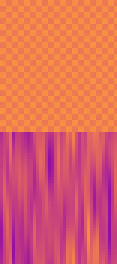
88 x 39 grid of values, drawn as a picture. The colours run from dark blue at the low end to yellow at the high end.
It is made of 2 by 1 panels. Panel 1,1: high, checkered, faint in contrast. Panel 2,1: middling, streaked downward.
